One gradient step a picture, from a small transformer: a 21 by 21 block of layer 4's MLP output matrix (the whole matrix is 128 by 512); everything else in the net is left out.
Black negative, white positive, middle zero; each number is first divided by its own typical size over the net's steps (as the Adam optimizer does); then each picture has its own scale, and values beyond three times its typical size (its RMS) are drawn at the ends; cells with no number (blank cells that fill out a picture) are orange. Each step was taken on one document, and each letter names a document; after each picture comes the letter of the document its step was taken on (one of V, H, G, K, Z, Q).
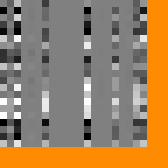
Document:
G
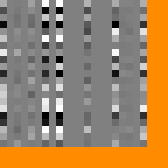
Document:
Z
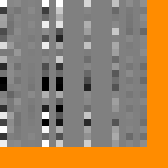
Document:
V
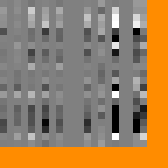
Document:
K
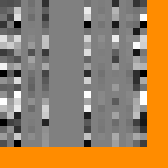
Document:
G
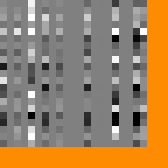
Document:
K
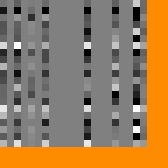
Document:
G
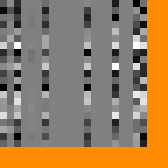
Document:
G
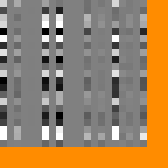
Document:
Z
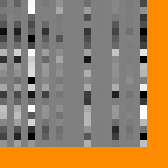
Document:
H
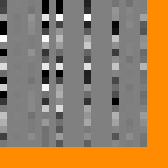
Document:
V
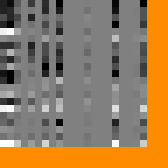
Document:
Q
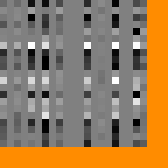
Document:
K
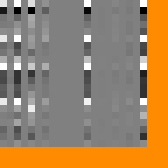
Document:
H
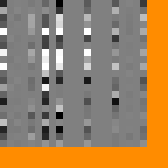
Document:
V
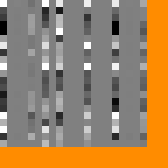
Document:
V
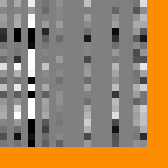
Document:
H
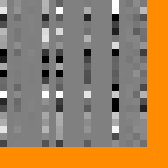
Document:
V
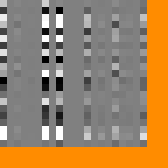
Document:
Z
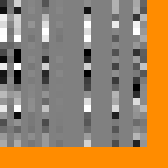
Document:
G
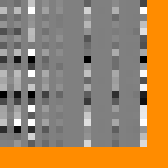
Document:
H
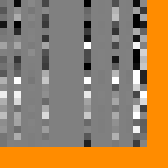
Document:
G
